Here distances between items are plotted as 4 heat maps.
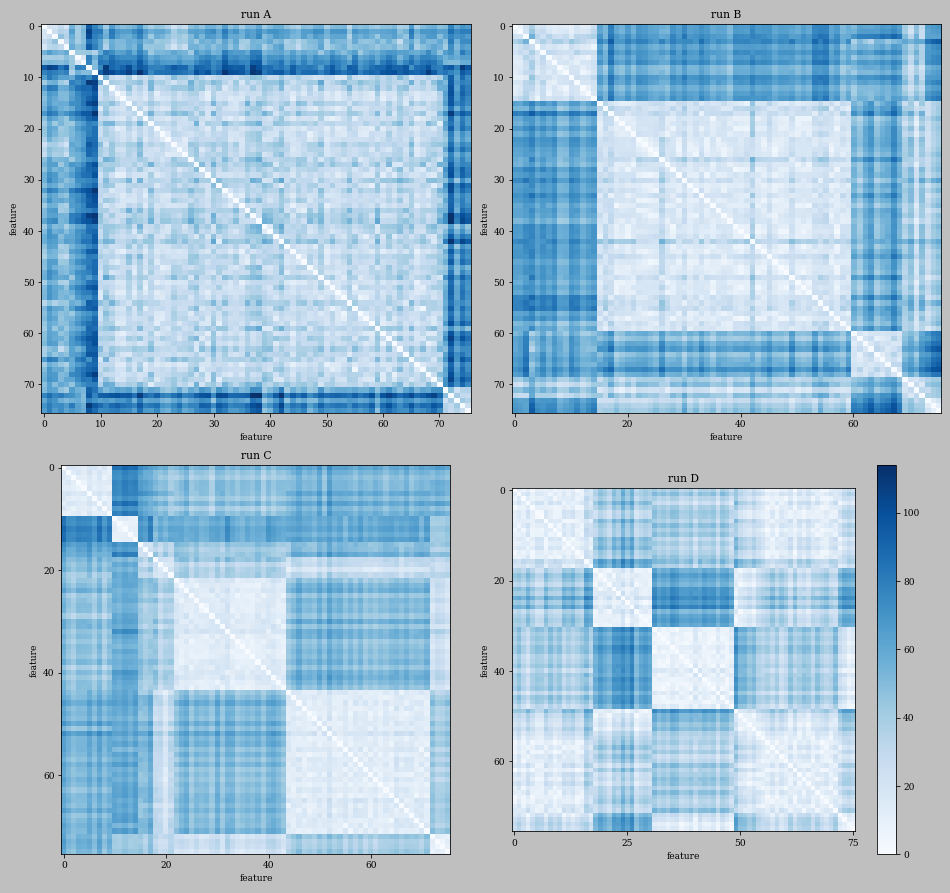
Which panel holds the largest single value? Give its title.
run A
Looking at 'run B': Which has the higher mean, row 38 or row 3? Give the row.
3
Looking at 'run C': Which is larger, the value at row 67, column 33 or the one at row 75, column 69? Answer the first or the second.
the first
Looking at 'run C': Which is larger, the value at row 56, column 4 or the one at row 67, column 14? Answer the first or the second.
the second
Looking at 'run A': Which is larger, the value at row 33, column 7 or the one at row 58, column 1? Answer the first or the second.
the first
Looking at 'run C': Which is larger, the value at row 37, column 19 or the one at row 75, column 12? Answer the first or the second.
the second
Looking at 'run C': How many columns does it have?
76
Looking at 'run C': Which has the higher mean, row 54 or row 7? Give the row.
7
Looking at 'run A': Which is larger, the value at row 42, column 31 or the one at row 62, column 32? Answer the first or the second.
the second
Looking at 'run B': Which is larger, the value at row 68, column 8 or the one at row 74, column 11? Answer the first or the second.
the second
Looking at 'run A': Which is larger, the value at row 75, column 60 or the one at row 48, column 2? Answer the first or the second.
the first
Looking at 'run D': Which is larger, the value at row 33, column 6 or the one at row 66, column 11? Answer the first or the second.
the first
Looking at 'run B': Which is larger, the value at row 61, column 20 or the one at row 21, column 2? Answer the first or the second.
the second
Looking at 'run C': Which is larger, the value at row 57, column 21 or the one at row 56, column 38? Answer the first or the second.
the second
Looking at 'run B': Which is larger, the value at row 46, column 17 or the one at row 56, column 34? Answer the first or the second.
the first
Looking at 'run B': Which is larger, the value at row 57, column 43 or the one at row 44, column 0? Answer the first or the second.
the second
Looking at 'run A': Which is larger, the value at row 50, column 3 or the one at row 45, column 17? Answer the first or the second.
the second
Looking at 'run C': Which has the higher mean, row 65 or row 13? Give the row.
13
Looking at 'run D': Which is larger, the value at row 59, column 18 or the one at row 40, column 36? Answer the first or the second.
the first
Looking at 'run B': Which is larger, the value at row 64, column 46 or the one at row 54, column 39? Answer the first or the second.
the first
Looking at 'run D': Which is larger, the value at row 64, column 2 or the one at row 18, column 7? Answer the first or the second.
the second
